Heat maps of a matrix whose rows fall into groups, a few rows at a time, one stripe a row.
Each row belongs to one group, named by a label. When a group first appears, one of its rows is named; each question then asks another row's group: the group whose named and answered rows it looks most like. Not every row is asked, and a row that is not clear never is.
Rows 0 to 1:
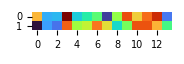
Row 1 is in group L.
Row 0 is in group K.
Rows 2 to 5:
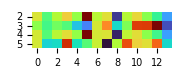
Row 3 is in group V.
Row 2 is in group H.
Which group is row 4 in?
H
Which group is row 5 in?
K
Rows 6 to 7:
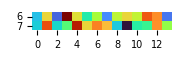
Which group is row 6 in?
K
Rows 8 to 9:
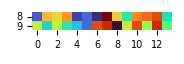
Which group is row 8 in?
V
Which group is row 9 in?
V
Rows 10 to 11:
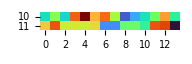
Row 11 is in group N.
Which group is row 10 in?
L
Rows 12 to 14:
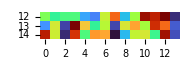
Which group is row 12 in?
V
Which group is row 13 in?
K
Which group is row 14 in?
K
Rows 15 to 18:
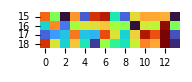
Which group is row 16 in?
L
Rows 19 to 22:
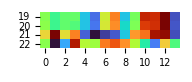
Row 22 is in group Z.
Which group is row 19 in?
V
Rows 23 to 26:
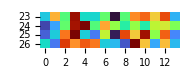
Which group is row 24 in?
L
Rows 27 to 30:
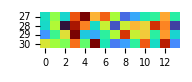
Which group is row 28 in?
K
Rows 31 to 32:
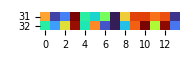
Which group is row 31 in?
K
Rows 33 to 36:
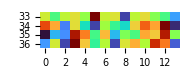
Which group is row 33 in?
H
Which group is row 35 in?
L
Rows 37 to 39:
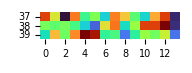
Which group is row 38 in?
V
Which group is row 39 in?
H
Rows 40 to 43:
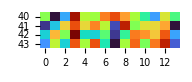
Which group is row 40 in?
Z
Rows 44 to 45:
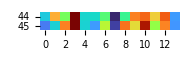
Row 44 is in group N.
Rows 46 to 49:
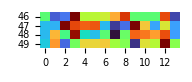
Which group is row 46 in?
Z
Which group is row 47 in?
H
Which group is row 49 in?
L
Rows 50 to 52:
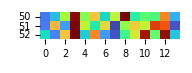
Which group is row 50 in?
Z
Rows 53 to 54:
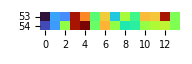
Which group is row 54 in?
L
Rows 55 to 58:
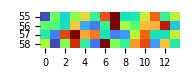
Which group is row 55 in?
L
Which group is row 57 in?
H
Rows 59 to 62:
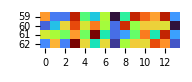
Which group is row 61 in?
H
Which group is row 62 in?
K
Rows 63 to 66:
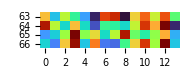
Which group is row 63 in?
V
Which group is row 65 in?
Z
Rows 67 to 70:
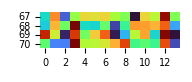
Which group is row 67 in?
L
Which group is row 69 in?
K
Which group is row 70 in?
Z
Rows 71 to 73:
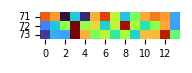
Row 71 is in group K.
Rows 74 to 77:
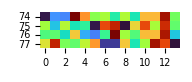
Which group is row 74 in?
L
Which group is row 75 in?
V
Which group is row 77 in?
N
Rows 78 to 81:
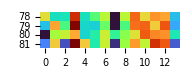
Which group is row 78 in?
K
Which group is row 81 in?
K
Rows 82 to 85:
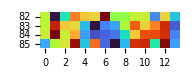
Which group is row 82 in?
Z
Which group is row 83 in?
N
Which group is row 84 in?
N
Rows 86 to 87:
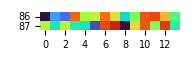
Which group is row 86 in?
L
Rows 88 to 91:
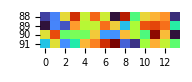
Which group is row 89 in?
L
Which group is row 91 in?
L
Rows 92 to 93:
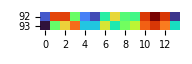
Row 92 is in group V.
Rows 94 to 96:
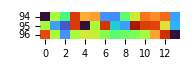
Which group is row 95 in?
K
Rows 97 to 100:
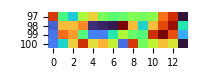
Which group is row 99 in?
V
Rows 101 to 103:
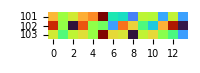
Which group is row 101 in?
H
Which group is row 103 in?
H
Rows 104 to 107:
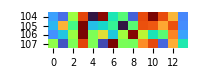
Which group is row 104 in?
H
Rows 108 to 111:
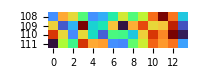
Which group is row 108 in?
V
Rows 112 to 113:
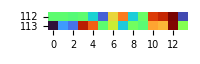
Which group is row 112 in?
V
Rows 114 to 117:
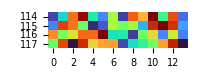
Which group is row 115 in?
V
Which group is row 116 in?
H
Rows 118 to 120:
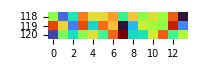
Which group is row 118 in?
Z
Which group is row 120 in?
L
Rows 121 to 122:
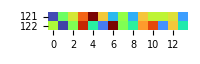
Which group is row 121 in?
H
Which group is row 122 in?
Z
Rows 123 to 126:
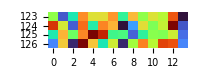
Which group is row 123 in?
Z
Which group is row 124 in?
K
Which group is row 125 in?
H
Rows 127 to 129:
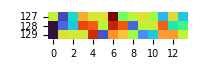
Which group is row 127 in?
Z
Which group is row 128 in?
L
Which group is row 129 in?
L
